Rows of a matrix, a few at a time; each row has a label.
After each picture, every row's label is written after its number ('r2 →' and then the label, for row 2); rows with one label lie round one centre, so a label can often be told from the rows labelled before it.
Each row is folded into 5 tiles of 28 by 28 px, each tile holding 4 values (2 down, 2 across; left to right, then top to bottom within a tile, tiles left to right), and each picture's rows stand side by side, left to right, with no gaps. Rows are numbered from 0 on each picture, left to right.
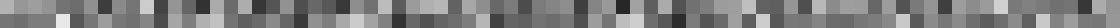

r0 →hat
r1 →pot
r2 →pot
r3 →hat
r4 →pot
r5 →hat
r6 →hat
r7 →hat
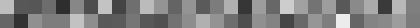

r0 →pot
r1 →hat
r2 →hat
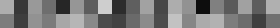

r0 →pot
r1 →pot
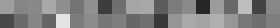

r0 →hat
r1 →pot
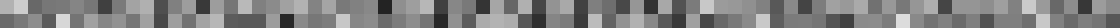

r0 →hat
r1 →pot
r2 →hat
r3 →pot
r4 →pot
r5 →hat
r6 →hat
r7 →hat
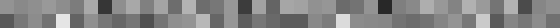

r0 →hat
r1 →hat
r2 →hat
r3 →hat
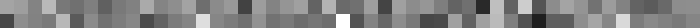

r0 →hat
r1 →hat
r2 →hat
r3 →pot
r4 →hat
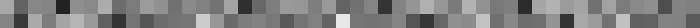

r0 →pot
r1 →hat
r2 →hat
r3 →hat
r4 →hat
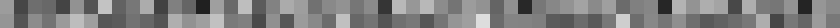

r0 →pot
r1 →pot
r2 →hat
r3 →hat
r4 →hat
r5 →hat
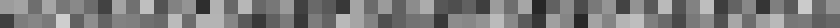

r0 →hat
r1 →pot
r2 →pot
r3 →pot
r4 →pot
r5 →pot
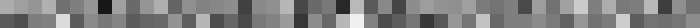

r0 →hat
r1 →hat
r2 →pot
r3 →hat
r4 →hat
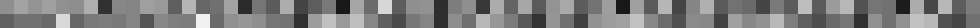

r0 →hat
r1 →hat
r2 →pot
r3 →pot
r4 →pot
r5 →pot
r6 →pot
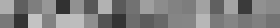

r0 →pot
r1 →hat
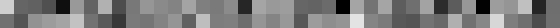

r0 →pot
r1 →hat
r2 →pot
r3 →pot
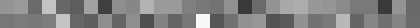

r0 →hat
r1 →hat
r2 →hat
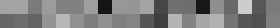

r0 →hat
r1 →pot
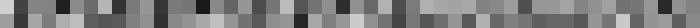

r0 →pot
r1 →pot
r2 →pot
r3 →hat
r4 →hat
